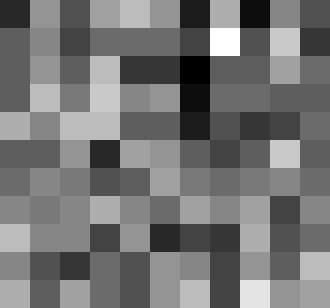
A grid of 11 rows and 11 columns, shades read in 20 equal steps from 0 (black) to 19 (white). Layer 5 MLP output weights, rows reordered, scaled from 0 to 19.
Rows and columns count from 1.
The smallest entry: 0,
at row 3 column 7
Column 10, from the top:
10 15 12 7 5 15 10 5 6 7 11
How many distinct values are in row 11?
9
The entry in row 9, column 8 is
4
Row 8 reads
10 9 10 13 10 8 12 10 12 5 10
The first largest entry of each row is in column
5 8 4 4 3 10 6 4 1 11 9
